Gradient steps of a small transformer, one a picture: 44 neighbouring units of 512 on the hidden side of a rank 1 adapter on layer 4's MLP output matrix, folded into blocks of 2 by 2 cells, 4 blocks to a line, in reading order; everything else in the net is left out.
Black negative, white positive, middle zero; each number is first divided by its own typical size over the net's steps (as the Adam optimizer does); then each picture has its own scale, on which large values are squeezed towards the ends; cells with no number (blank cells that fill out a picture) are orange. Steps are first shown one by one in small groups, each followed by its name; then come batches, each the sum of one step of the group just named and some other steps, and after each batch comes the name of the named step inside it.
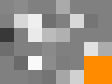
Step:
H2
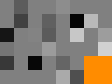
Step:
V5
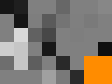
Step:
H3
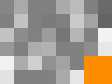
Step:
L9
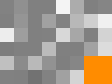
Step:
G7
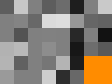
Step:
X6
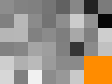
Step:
L9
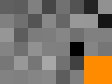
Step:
H3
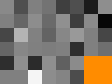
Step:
V5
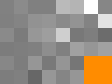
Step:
H2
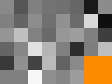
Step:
V5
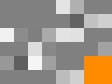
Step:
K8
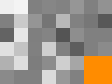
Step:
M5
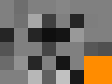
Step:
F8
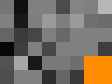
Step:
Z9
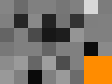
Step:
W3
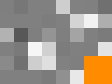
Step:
K8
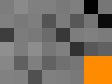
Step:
W3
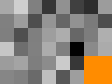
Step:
M5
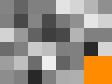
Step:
W3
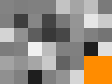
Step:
W3
